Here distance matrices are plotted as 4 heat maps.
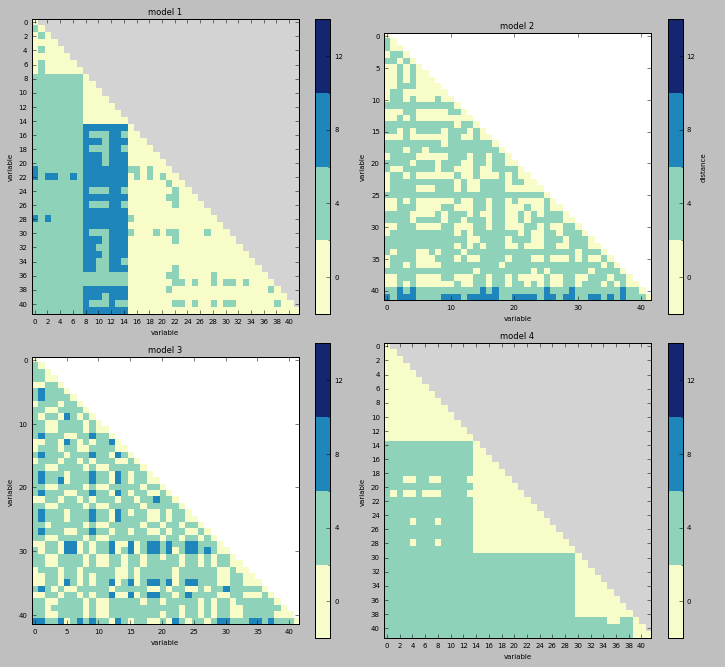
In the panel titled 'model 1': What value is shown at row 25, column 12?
8
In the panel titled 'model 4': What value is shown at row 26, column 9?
4
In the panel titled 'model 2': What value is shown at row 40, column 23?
4
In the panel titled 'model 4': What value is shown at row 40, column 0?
4
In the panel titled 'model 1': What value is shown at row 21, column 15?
4
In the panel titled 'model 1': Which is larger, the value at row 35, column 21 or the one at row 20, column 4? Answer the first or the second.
the second
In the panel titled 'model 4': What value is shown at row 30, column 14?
4
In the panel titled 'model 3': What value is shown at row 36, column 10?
4
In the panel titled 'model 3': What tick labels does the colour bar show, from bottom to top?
0, 4, 8, 12
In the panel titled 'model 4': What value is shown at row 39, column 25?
4
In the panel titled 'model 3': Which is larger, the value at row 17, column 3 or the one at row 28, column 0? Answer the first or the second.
the second
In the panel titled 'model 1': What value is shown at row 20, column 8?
8
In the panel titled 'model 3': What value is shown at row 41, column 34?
8
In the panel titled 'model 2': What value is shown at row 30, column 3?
4
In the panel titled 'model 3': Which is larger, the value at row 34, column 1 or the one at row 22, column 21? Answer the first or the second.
the second
